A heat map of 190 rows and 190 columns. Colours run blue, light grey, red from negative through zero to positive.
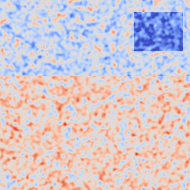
Seam: horizontal, 40% of the way down, the bottom part higher. Odd patch: lower, in the top right. Ninth with the lowest average: top right.
